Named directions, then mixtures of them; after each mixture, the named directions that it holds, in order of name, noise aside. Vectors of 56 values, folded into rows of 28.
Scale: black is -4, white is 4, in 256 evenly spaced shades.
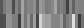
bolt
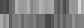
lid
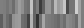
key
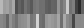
bolt, key, lid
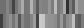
bolt, key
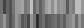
key, lid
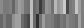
key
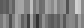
key, lid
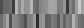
bolt, key, lid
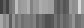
lid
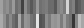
bolt, key, lid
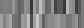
key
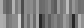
bolt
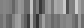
key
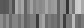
bolt, key, lid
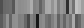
bolt, key, lid
